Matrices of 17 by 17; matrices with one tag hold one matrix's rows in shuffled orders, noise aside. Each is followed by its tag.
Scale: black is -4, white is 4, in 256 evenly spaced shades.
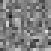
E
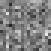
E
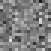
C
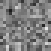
E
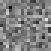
E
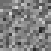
C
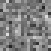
E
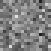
C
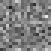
E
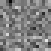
E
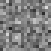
E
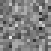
C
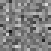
E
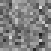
C
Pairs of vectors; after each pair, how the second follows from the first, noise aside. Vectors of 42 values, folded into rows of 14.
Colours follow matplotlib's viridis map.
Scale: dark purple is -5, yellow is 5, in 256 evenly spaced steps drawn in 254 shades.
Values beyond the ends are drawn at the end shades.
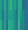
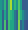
scaled up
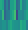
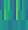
negated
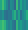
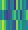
scaled up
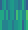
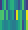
scaled up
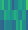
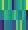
scaled up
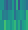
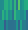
negated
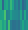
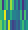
scaled up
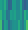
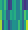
scaled up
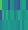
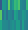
negated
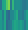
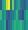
scaled up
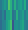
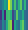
scaled up
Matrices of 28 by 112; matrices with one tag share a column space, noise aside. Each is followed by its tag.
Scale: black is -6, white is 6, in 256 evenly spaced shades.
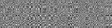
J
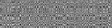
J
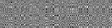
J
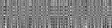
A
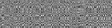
J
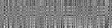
A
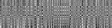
A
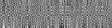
A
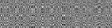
J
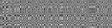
J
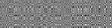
J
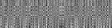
A
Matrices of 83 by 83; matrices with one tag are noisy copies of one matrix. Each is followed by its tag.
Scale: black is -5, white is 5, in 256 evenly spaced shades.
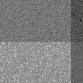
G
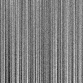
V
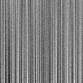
V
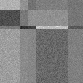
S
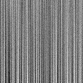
V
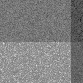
G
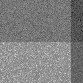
G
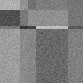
S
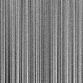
V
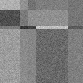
S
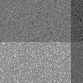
G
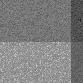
G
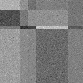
S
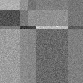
S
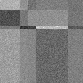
S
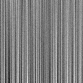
V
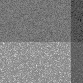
G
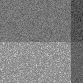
G
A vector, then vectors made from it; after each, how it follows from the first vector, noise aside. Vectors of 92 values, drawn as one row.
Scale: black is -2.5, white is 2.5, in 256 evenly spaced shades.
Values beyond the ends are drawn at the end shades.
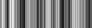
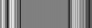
partly zeroed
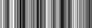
copied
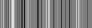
partly zeroed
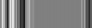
partly zeroed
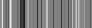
partly zeroed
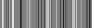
partly zeroed
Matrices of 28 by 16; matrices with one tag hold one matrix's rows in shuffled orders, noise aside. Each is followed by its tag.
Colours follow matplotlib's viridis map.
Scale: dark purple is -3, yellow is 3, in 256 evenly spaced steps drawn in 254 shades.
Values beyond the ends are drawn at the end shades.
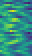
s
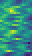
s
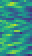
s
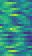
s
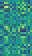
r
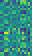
r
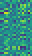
r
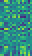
r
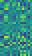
r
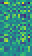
r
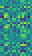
r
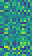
r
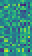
r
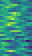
s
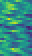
s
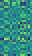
r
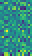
r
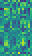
r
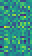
r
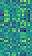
r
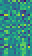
r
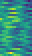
s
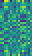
r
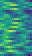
s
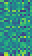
r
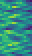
s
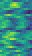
s
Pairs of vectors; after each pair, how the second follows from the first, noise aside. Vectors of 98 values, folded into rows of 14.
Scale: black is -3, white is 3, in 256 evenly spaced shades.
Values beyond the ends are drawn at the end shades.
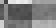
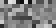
sign-scrambled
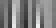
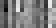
wrapped around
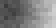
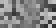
sign-scrambled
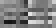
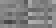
shrunk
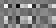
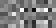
wrapped around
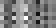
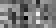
sign-scrambled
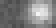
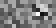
sign-scrambled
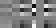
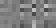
shrunk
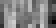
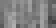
shrunk
